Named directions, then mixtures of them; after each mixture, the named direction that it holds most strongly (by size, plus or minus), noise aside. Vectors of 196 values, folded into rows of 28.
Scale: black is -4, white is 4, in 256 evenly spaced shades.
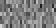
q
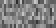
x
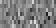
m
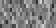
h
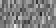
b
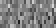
m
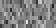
h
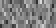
h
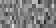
m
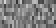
x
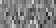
m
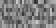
x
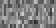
x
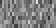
b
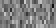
h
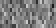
h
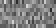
x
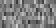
x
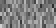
q
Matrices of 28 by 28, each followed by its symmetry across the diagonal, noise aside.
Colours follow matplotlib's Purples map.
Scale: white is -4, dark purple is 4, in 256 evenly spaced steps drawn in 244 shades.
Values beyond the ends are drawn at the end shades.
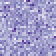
neither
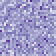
symmetric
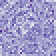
symmetric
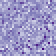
symmetric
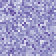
symmetric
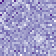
symmetric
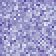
symmetric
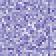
symmetric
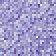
symmetric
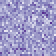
neither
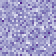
symmetric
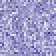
neither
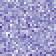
neither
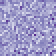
symmetric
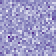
neither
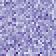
neither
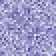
symmetric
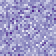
symmetric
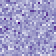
neither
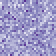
neither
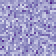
neither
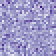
neither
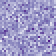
neither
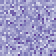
symmetric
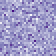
neither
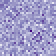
symmetric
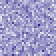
neither
